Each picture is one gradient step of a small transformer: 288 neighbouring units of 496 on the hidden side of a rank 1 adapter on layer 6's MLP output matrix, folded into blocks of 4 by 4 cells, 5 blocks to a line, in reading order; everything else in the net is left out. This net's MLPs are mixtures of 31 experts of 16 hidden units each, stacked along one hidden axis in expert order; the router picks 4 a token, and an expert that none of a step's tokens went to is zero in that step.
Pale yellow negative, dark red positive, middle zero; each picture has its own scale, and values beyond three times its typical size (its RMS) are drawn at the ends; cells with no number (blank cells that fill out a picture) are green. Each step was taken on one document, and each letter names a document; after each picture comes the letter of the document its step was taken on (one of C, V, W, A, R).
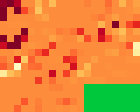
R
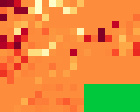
R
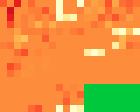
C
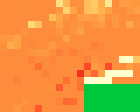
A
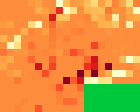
A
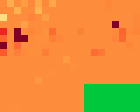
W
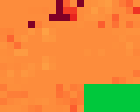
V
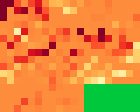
R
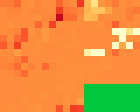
C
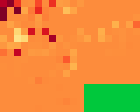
R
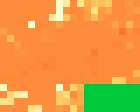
V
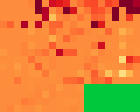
A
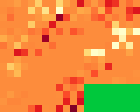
C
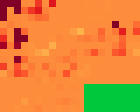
R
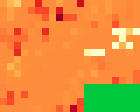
C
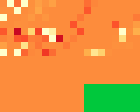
W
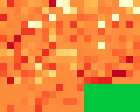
A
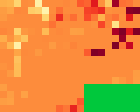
C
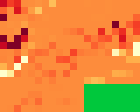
R
